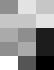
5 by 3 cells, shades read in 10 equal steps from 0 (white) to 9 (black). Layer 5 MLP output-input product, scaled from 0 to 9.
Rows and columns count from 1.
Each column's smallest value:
0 1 1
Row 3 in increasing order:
3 4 8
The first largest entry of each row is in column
1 1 3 3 3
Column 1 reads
4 2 3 4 0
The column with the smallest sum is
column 1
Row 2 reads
2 2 1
